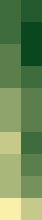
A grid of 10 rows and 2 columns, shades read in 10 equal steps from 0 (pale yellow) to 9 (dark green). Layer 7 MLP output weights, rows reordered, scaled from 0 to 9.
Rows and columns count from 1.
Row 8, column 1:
3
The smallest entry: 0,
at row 10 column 1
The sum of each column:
42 65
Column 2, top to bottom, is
8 9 9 7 6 6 7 6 5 2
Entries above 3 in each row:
2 2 2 2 2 2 1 1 1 0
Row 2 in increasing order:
7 9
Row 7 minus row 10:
2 5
